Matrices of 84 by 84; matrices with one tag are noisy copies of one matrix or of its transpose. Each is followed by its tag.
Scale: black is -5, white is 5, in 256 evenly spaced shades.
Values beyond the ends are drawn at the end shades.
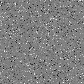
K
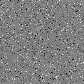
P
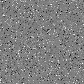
K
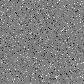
P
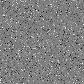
K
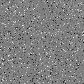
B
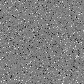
P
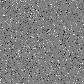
K
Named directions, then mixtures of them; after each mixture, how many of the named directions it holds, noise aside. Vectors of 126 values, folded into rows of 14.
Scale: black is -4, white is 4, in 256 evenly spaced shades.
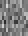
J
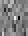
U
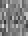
one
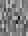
two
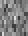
two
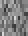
two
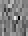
two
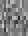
two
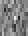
one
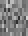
two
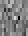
two
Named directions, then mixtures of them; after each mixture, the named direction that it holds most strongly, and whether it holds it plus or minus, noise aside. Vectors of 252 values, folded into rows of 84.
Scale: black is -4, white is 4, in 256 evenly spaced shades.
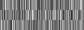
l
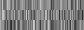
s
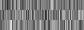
s, minus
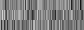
l, minus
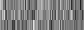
l, minus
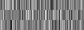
l, plus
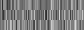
s, minus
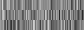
s, plus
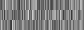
l, plus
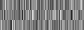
l, plus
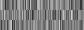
l, minus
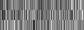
s, minus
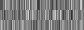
l, plus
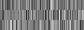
s, minus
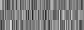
l, minus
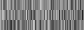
s, plus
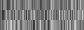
s, minus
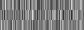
l, plus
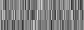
l, minus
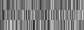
s, minus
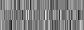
l, plus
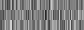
s, minus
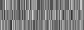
l, plus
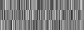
l, plus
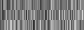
s, minus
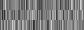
l, plus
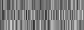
s, minus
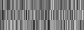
s, minus
